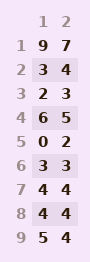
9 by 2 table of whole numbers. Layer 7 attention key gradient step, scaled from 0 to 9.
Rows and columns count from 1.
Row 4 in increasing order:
5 6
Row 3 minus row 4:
-4 -2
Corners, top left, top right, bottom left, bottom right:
9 7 5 4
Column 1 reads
9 3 2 6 0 3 4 4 5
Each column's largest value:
9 7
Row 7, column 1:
4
